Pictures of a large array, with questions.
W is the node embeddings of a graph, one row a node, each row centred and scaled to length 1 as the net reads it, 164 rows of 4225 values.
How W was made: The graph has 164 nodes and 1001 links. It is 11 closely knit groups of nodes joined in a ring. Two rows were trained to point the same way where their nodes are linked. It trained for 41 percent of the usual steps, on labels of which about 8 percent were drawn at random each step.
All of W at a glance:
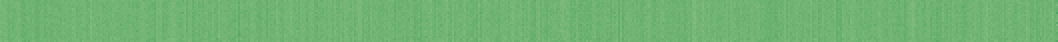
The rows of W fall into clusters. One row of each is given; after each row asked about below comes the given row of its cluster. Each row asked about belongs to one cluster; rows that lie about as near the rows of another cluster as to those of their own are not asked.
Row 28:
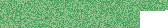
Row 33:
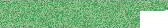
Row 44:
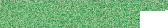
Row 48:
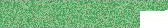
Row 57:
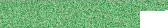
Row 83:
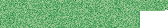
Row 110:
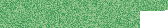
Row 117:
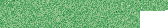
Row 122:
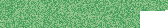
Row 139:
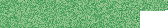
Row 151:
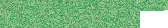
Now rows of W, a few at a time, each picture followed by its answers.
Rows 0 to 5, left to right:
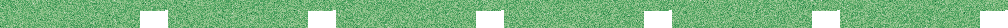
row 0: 117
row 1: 151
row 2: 139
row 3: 122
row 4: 117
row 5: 44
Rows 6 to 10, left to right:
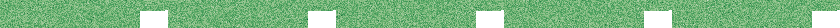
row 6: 44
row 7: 33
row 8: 28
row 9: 57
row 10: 83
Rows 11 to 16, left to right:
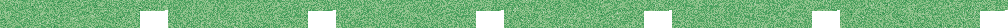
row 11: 151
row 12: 122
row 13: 122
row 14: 139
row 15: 48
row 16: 122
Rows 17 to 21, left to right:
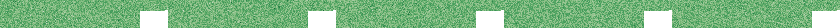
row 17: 122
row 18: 28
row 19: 33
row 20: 110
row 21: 151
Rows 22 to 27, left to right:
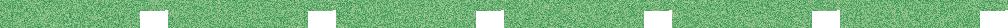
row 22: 44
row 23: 151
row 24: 110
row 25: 122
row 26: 151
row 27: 28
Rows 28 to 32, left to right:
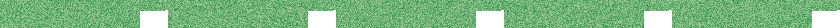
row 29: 151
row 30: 48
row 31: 44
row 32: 33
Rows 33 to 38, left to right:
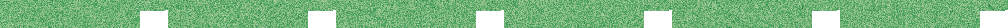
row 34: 44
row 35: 33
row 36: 117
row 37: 122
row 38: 48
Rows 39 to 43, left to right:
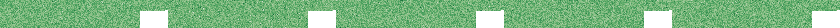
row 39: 117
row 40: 57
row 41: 57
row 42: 28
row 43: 33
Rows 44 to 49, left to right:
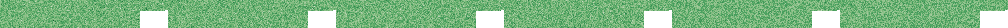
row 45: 117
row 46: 44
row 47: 139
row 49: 117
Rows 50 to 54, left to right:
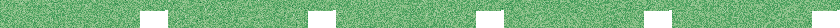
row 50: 48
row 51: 151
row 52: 117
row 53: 139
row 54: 48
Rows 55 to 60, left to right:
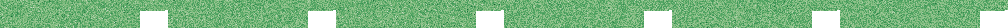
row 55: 44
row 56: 139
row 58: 83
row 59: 28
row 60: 151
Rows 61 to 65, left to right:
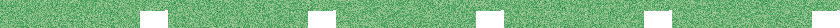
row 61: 57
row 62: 139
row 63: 33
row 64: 117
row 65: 151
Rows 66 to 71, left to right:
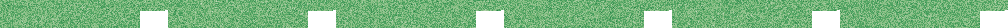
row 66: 44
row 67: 117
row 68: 48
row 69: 151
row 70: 122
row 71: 57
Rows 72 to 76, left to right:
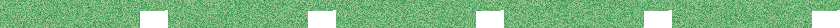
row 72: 83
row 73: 48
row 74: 151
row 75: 151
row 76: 48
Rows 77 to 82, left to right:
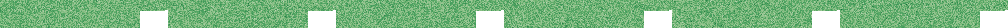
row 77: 110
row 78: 33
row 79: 83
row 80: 117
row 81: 33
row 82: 83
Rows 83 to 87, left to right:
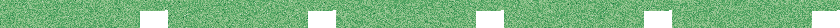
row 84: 57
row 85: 151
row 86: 48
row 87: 33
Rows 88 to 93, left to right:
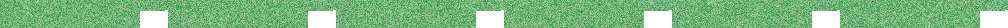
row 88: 48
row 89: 44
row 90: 28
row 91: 33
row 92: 48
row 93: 57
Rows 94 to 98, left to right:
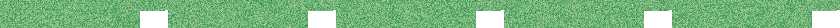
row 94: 28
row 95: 28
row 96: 122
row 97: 122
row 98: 83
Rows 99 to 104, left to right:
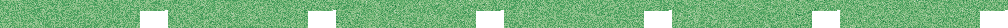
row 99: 33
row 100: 151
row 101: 122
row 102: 122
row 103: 44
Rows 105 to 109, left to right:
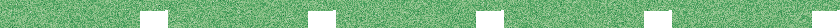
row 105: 44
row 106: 33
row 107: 28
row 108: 57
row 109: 117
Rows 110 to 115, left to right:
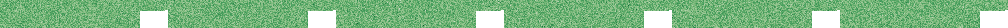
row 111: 83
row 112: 57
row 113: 83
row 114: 139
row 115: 28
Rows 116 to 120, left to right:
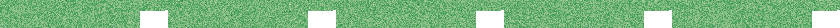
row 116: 139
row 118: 57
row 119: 110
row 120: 44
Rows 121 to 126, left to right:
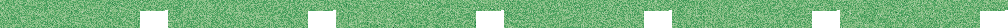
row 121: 151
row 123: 44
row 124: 110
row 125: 122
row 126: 33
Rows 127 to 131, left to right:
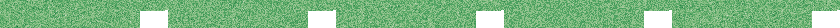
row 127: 151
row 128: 28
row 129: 44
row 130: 139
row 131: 44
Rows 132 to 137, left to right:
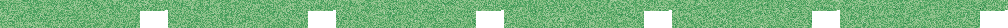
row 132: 33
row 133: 48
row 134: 48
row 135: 57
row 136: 151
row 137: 151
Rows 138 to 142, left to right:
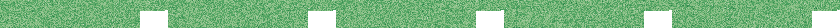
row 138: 33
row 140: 139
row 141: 44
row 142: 48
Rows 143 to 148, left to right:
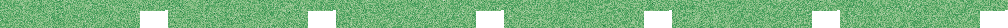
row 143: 48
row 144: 48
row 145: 83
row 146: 139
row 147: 44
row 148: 117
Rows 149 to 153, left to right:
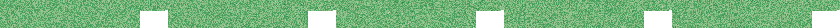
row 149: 117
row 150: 83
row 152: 28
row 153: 110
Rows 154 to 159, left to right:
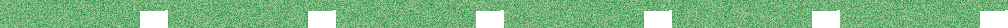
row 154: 28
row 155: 83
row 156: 33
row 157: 28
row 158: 122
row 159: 28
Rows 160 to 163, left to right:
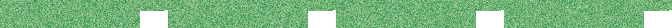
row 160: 33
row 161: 48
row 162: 139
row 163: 28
